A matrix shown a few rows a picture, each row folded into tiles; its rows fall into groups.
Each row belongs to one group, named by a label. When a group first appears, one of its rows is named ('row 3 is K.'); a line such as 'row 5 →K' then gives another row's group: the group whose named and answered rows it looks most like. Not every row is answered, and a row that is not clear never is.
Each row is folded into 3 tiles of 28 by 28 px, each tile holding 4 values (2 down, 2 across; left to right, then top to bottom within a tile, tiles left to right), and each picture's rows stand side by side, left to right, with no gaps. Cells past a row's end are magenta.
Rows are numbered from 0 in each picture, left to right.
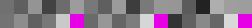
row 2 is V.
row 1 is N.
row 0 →N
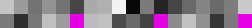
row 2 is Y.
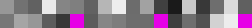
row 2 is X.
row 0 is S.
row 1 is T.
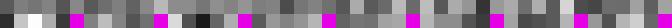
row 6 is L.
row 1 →Y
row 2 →L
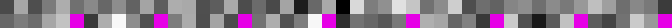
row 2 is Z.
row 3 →N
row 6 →L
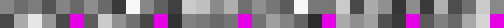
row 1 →S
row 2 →T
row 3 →S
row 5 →X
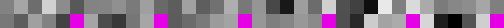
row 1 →L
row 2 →X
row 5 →L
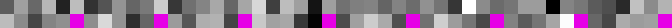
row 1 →Y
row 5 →S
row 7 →V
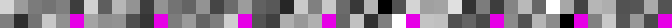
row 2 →N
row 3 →V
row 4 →N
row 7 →Z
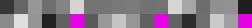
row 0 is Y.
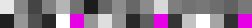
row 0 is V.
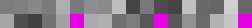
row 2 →X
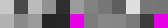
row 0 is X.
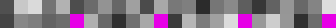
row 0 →T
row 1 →L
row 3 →Y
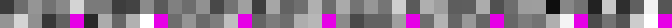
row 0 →Y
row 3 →X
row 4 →L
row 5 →Z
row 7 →X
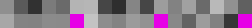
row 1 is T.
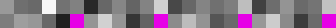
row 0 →S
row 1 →Y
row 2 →Y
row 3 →Y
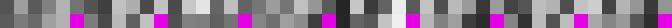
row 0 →X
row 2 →T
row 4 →X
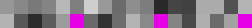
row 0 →L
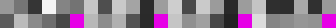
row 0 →S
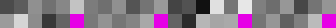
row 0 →Y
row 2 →V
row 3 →N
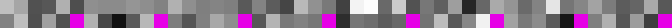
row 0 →Z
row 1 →L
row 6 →S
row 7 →Z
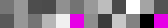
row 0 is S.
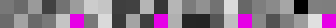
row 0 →N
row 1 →Z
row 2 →L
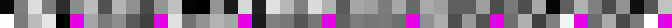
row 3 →T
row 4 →T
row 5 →Z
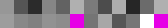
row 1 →N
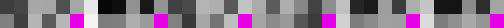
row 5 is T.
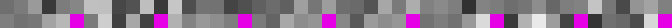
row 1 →Z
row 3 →V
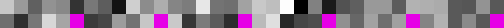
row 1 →V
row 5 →Z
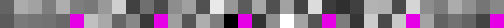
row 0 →T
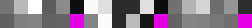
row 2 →T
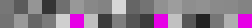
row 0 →N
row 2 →L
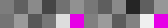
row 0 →N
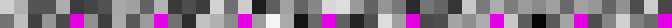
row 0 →Z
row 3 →Y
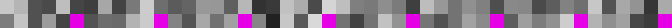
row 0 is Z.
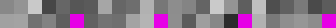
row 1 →X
